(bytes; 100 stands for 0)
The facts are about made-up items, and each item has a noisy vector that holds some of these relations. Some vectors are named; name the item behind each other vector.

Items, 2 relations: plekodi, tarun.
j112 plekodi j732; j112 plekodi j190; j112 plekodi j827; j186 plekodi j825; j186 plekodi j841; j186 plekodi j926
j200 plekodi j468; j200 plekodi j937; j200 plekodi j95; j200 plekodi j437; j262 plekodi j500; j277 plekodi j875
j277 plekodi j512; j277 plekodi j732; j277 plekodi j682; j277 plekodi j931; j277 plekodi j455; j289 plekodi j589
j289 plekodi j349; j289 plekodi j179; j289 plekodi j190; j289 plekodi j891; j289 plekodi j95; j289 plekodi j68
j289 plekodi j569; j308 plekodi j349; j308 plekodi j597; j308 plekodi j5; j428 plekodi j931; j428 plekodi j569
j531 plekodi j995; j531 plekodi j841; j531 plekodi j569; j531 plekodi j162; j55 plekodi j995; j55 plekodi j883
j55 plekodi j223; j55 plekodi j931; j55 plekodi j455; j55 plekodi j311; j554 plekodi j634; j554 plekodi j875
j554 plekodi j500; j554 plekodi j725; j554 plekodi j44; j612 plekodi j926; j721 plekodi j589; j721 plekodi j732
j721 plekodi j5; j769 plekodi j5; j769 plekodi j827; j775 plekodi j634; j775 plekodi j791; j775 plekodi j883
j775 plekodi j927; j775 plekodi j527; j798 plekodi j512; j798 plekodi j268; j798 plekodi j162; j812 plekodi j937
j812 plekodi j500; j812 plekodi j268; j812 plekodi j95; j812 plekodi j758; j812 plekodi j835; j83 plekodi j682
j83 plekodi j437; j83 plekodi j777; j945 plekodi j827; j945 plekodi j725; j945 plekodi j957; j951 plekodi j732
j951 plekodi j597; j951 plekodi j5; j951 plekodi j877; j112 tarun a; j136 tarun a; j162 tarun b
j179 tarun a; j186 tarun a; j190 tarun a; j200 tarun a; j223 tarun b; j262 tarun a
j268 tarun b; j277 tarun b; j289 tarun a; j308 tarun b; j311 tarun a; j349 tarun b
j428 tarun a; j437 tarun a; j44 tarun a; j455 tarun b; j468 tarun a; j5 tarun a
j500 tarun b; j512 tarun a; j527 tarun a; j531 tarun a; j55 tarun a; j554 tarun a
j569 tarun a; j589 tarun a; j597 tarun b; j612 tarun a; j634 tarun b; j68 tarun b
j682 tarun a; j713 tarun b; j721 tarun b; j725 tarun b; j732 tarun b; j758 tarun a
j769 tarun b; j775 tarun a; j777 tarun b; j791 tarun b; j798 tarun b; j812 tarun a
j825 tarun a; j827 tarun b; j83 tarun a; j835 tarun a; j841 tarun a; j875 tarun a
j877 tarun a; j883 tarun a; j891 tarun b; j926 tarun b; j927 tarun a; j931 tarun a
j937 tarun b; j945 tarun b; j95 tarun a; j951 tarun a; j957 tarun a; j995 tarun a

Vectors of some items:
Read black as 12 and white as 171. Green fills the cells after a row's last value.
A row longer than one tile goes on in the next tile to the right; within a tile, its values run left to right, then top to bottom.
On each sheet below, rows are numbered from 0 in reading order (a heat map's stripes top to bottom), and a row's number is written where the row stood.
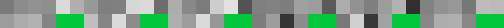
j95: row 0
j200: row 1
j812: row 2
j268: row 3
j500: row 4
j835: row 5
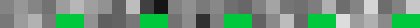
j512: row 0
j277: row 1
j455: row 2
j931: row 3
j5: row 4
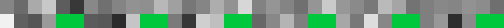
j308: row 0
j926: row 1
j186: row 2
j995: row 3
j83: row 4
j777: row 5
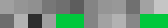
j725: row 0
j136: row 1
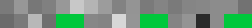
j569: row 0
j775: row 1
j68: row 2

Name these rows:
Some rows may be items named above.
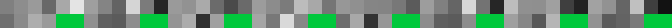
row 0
j825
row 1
j798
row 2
j827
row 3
j83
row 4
j634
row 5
j798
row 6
j945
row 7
j277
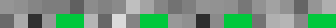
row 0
j634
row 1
j289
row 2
j349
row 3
j875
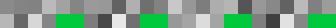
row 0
j289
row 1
j428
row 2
j262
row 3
j531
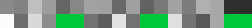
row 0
j951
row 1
j55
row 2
j769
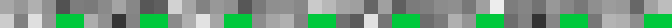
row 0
j112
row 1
j732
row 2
j554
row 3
j437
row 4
j55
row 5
j841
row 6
j162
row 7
j44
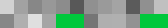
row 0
j554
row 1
j957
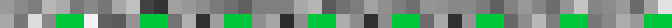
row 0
j83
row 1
j721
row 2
j725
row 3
j937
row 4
j597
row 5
j634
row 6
j995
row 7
j825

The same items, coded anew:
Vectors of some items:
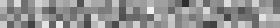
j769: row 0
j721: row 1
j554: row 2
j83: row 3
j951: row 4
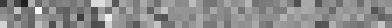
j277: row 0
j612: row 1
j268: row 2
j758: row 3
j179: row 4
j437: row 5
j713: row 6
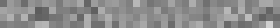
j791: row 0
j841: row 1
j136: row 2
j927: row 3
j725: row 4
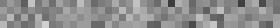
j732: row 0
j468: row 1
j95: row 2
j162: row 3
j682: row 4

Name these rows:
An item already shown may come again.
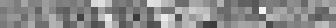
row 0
j825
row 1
j612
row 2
j612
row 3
j200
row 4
j55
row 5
j634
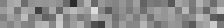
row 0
j349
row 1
j83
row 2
j995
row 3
j268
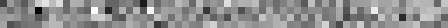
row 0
j926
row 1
j112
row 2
j428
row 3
j597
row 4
j5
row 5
j732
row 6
j554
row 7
j812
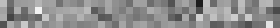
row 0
j554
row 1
j937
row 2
j875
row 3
j531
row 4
j827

